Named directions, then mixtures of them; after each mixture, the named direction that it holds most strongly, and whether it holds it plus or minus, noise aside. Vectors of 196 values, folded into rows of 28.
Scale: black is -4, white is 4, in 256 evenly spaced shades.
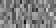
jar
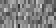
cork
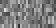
cork, plus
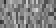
cork, plus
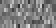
cork, plus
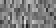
jar, minus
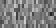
jar, minus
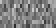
jar, minus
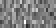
jar, minus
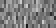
jar, minus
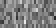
jar, minus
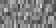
cork, plus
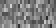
cork, plus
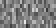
jar, minus
